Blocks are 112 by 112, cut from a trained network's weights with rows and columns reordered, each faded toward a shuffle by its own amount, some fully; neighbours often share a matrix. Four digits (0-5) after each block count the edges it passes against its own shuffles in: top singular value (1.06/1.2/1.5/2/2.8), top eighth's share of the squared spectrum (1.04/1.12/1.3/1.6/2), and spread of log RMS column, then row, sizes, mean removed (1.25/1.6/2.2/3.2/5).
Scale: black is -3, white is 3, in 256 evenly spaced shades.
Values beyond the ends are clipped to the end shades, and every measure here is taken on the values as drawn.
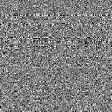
4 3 0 3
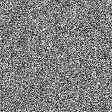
2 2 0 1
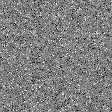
1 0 0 0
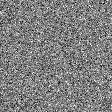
0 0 0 0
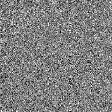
3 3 2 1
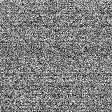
3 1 0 0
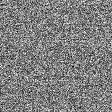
1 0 0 0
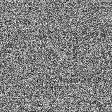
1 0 0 0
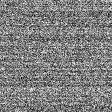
3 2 0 0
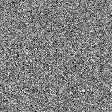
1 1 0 1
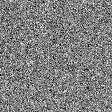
2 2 0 1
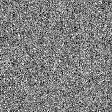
2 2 0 1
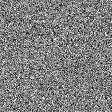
3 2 0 1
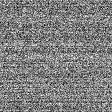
3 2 0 0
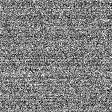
3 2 0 0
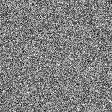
0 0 0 0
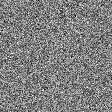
0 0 0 0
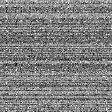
5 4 2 1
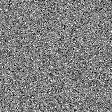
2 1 0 0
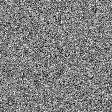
0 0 0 0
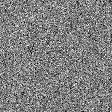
1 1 0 0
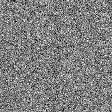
1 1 0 0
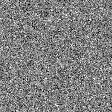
1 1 0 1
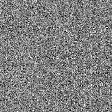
3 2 1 2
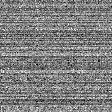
5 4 2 2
